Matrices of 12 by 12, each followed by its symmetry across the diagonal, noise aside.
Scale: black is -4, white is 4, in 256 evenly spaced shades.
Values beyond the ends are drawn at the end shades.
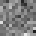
neither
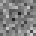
symmetric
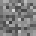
neither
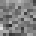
neither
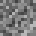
symmetric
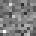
neither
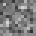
symmetric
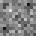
symmetric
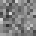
neither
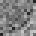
symmetric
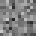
neither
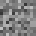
neither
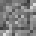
symmetric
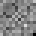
symmetric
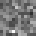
neither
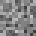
symmetric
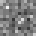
symmetric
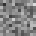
neither
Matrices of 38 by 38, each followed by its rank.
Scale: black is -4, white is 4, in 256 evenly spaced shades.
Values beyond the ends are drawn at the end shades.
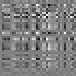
two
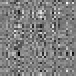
five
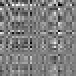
two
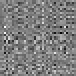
five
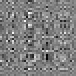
five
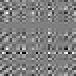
two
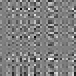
two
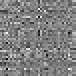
five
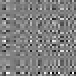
two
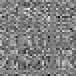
five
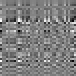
two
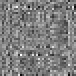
five
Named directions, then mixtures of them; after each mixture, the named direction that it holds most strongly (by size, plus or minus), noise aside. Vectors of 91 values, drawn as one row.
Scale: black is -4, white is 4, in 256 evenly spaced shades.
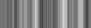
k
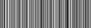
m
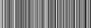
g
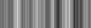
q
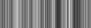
q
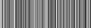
g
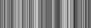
q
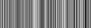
g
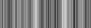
k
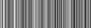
g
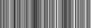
g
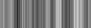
q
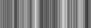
k
